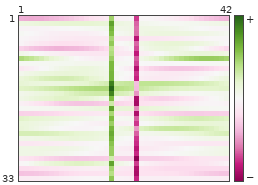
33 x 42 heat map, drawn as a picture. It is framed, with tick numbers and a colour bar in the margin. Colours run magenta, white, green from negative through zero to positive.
Calmest part: bottom right. Odd lines: columns 19 and 24. Slope: none. Histogram: heavy tails on both sides.
